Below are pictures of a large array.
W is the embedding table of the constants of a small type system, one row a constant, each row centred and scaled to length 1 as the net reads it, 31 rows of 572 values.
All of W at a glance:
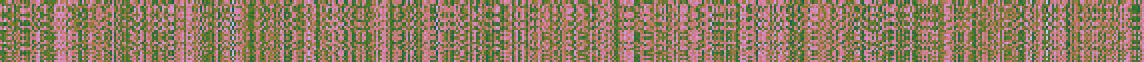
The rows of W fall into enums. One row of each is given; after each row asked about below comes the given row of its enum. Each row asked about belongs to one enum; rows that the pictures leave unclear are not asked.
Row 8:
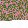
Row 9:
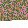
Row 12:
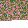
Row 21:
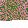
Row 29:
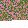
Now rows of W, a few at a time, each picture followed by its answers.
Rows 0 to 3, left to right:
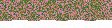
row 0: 29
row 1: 29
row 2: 8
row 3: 21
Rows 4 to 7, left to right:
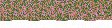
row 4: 9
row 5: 9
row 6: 8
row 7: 12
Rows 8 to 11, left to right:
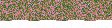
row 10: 21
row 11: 12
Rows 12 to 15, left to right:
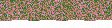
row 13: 9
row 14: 21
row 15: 12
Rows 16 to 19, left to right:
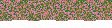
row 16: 29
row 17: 8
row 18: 29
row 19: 29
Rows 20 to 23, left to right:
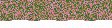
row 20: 8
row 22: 12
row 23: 8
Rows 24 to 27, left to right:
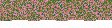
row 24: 9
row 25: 29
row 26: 12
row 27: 29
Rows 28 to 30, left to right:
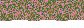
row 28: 8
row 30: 8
